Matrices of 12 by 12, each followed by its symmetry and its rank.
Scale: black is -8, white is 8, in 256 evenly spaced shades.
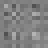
symmetric, rank two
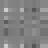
neither, rank one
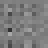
neither, rank two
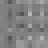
neither, rank two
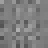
neither, rank two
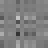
neither, rank one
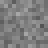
neither, full rank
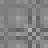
symmetric, rank two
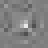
symmetric, rank two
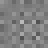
symmetric, rank two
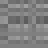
neither, rank one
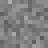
neither, full rank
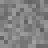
neither, full rank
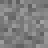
neither, full rank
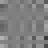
neither, rank one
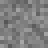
neither, full rank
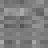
neither, rank two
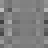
neither, rank one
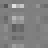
neither, rank one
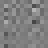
neither, rank two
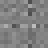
neither, rank two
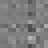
neither, rank two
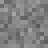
neither, full rank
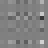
neither, rank one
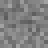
neither, full rank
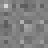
symmetric, rank two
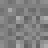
symmetric, rank two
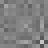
symmetric, rank two
